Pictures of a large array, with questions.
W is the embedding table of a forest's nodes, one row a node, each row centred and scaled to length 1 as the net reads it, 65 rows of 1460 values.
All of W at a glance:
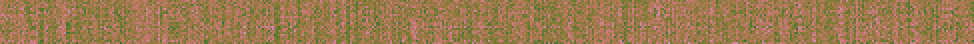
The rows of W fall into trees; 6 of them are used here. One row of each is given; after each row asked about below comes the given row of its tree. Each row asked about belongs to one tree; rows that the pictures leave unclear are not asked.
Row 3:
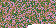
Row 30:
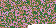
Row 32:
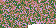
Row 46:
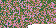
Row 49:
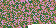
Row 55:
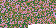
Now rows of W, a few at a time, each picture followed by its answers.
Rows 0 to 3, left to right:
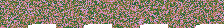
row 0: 46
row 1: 30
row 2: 49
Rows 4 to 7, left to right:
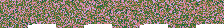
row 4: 32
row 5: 46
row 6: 30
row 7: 55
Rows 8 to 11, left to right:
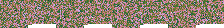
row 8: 46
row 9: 49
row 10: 3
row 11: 30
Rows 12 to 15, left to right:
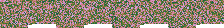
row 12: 32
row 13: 46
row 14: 32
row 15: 32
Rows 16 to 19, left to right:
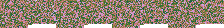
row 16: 3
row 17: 3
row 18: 3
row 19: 55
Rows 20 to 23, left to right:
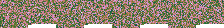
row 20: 3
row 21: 32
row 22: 32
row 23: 46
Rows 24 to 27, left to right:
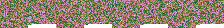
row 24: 49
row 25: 32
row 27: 30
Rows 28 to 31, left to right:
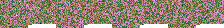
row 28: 46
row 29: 3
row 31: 3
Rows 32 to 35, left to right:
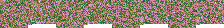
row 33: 55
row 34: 49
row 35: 49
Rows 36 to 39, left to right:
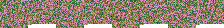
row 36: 49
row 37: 49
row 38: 55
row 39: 30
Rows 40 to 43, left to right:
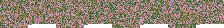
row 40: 30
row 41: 30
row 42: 49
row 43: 55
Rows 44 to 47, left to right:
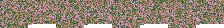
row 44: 55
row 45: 3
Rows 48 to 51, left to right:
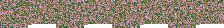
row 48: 30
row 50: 49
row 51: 55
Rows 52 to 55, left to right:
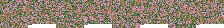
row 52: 32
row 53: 49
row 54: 30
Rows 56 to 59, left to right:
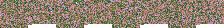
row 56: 49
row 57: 55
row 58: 32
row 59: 49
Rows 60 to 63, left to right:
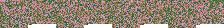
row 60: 32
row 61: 32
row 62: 32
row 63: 46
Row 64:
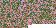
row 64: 49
